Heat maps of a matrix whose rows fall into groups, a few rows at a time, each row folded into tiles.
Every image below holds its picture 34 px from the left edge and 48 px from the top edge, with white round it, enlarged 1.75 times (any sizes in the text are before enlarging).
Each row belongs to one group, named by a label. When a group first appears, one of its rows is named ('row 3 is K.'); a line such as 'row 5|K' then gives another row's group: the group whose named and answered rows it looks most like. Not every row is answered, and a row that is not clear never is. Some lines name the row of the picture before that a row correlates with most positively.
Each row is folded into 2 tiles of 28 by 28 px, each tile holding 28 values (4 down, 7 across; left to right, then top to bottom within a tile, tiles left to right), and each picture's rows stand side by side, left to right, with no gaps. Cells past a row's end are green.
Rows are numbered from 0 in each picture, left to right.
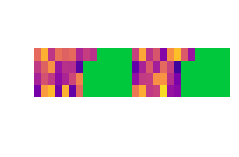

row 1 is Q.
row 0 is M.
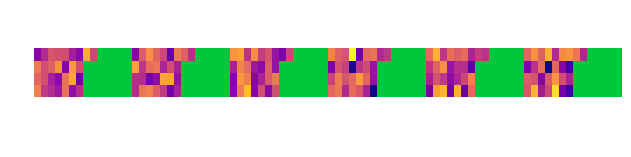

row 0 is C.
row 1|C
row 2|M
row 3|Q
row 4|M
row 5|Q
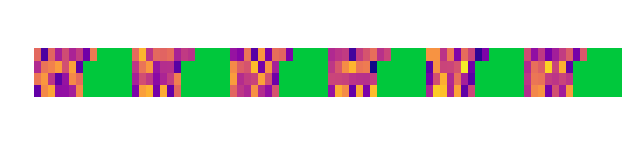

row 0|M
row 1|M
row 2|C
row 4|M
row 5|M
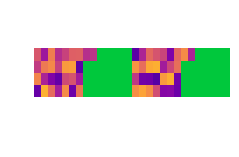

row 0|M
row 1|C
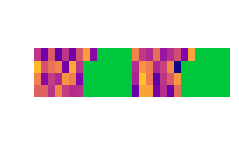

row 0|C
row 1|M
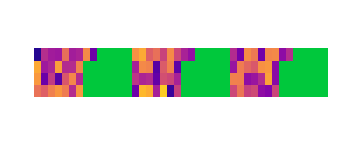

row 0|C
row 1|M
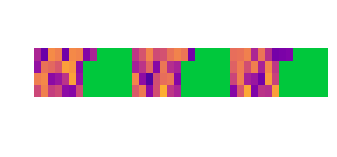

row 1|Q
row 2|M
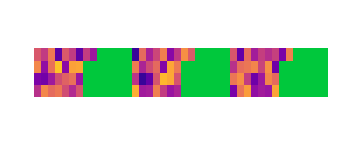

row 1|C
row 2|M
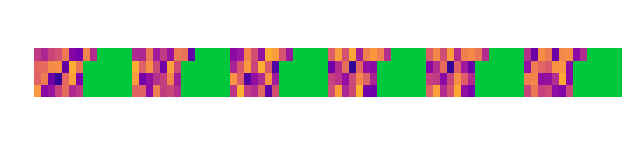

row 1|C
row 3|Q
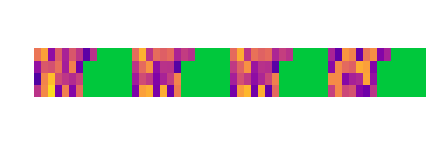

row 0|M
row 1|M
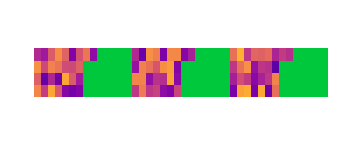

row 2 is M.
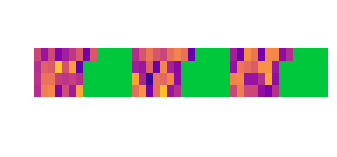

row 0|M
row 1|Q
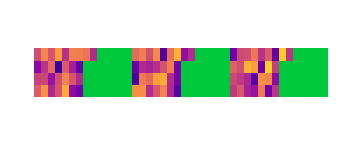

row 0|Q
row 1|Q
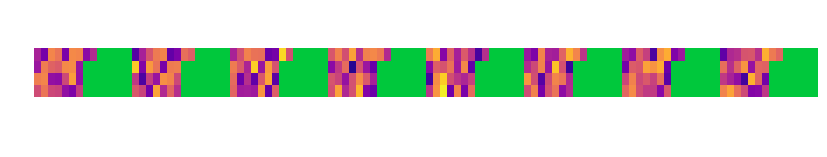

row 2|C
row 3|Q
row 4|M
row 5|Q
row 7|C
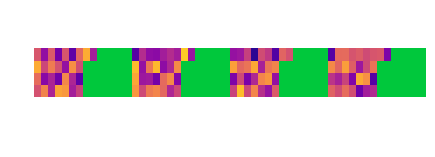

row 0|C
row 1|C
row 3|C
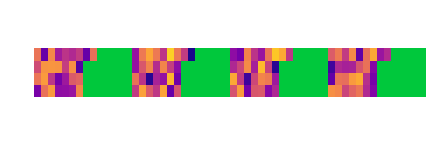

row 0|M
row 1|Q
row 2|Q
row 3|Q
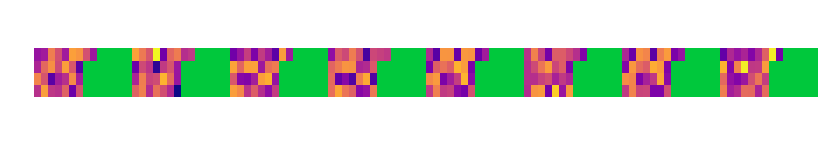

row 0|Q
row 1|Q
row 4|Q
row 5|M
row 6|Q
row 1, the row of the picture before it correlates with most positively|3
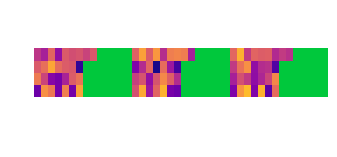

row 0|M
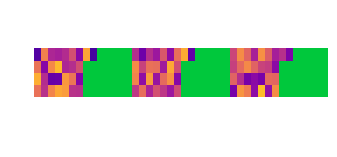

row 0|C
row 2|M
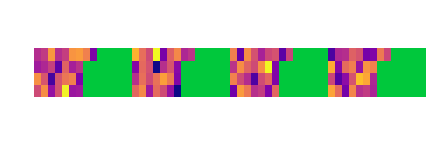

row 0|Q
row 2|M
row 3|C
